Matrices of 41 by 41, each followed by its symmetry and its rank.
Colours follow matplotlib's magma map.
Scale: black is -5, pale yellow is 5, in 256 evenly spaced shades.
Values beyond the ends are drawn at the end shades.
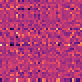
neither, rank five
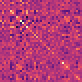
symmetric, rank five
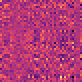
neither, rank five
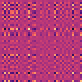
symmetric, rank two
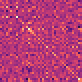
symmetric, rank five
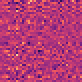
neither, rank five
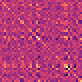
symmetric, rank five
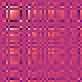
symmetric, rank two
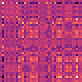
symmetric, rank two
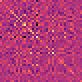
symmetric, rank five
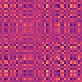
symmetric, rank two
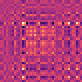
symmetric, rank two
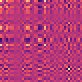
symmetric, rank two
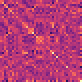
symmetric, rank five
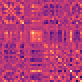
symmetric, rank five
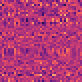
neither, rank five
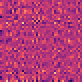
neither, rank five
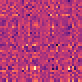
neither, rank five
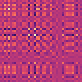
symmetric, rank two
